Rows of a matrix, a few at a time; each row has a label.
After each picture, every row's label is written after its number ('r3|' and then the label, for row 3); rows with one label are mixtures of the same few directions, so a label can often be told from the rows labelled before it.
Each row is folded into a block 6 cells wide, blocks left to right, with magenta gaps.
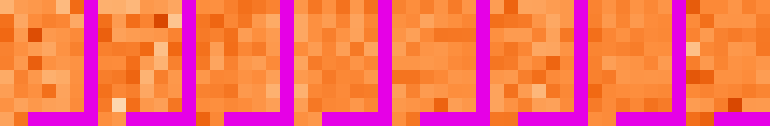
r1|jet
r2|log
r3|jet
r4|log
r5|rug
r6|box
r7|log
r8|rug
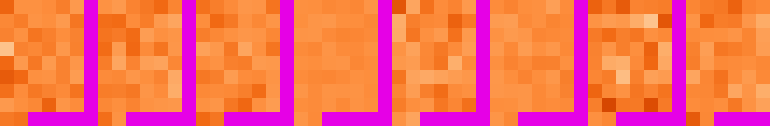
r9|rug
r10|jet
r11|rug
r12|rug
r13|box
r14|jet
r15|log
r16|jet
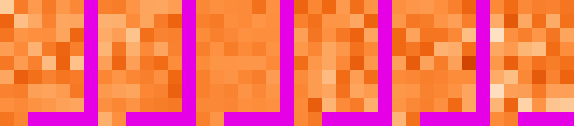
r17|box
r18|jet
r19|jet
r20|log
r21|box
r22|log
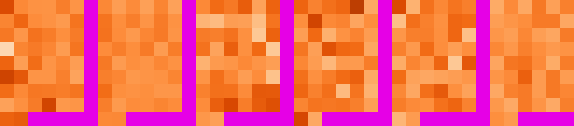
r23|rug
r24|log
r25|log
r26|jet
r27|box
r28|log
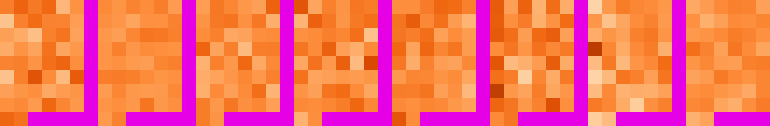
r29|jet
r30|rug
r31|rug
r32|box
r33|jet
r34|log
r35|rug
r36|rug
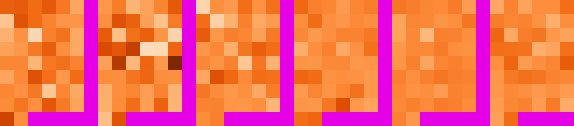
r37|jet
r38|box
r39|box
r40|rug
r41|jet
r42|box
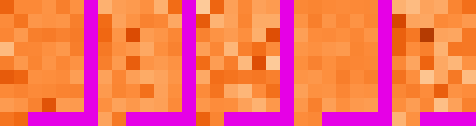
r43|rug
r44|jet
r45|box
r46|log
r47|jet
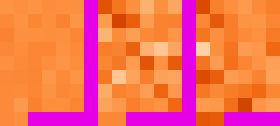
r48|log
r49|box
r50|rug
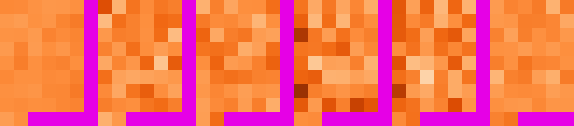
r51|jet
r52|box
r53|box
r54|log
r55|log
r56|jet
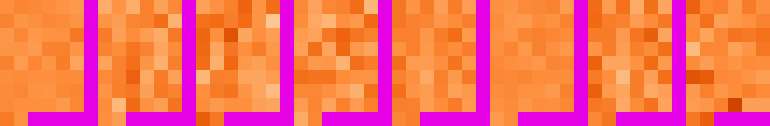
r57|box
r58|log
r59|jet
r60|rug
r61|log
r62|rug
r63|log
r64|rug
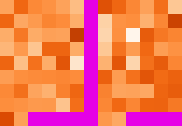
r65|box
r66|jet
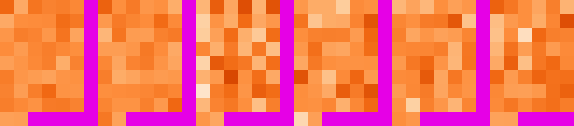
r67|box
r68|box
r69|log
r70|jet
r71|log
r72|jet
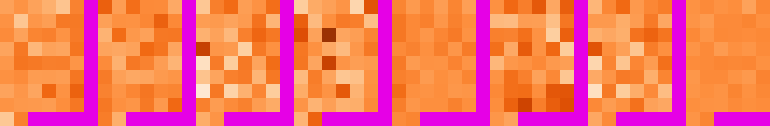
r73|jet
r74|box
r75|rug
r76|jet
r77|log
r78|log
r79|rug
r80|jet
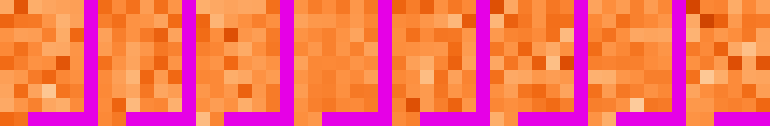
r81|box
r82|log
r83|jet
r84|log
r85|log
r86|box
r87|rug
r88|box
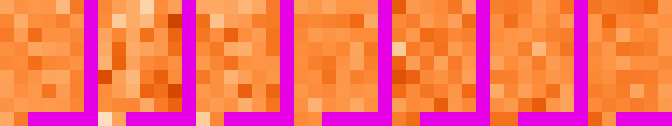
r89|jet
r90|jet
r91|jet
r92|log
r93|rug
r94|rug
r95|jet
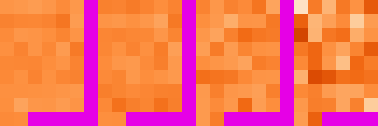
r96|log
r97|log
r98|rug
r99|box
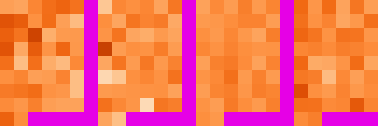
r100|jet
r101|rug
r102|log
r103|log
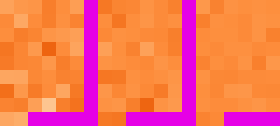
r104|rug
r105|rug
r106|box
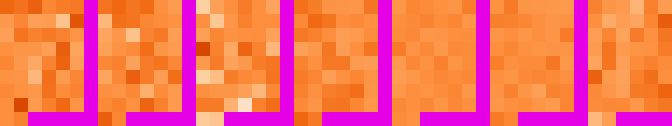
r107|log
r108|jet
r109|rug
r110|rug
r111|rug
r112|box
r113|jet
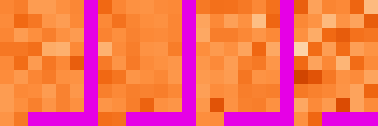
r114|box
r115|rug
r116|log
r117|rug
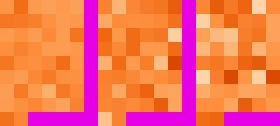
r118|box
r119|box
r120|jet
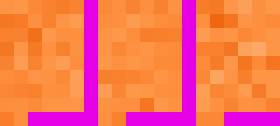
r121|jet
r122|rug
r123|box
